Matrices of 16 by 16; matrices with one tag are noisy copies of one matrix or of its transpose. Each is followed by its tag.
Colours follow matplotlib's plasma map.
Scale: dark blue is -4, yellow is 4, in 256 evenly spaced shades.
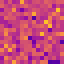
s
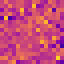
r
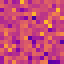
s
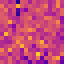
r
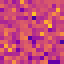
s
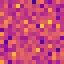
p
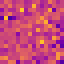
r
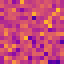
s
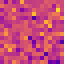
s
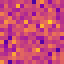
p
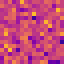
s
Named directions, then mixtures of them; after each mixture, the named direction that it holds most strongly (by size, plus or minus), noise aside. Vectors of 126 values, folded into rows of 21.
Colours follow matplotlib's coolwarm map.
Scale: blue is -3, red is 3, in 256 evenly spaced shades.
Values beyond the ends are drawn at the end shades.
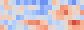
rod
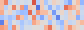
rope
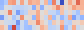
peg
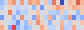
peg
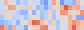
rod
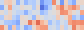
rod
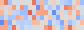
rope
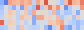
rope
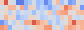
rod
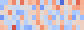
peg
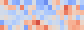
rod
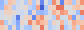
peg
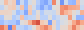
rod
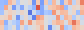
rope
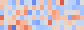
peg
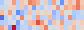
peg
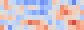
rod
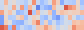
rope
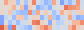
rope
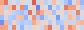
rope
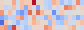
rope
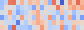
peg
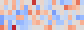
rope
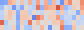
peg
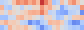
rod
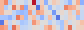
rope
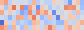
rope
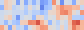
rod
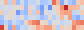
rod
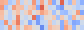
peg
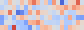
peg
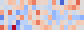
peg
